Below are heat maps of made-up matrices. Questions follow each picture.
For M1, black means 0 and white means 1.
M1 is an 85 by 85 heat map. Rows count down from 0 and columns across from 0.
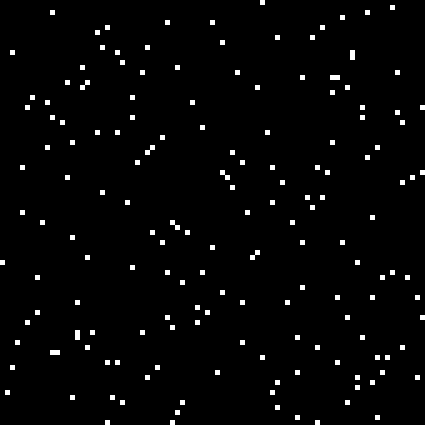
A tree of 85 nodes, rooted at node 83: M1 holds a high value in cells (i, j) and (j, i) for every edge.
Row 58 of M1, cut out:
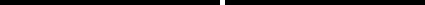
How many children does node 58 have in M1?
0
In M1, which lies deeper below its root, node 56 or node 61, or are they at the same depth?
node 56
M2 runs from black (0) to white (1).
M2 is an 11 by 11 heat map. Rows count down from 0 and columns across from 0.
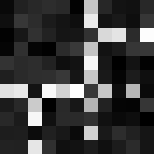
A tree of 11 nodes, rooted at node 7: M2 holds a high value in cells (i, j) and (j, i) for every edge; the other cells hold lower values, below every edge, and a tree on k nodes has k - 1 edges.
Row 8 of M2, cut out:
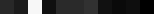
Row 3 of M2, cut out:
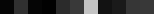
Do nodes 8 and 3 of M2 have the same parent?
no
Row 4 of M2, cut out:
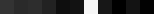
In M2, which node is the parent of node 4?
6
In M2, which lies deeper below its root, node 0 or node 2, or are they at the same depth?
node 0
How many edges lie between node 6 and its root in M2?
1
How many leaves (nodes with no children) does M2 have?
8
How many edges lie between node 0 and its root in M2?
2
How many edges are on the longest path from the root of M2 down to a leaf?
2
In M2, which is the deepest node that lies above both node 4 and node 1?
6
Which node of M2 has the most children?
6
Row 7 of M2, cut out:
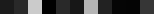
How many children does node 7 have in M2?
2
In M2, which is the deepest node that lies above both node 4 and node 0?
6
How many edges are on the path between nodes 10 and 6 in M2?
3
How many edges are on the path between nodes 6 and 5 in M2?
1
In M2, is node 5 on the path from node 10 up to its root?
no
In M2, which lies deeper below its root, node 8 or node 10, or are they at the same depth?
the same depth
